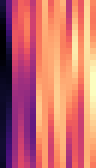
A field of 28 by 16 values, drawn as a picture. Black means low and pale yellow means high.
Slope: up to the right. Ninth with the highest average: middle right. Calmest part: top middle. Grain: streaks running down. Average level on the scale: 60%.
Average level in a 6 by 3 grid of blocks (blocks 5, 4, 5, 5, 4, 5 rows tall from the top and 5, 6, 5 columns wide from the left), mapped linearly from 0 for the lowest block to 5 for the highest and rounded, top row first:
1 4 4 | 1 4 5 | 0 4 5 | 0 4 4 | 0 4 4 | 1 3 3
